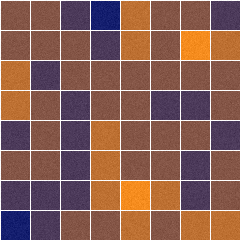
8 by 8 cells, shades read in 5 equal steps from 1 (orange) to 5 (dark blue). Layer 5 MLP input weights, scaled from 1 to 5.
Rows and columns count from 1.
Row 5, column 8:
4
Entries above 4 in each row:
1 0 0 0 0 0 0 1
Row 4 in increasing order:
2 3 3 3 3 4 4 4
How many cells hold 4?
17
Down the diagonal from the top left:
3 3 3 3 3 3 4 2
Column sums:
26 27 29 24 19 24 24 24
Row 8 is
5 4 3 3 2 3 2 2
